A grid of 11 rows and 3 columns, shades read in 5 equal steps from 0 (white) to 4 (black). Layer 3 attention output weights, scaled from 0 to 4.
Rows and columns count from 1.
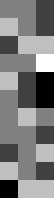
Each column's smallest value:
1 1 0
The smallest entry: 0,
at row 4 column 3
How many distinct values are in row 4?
2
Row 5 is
1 3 4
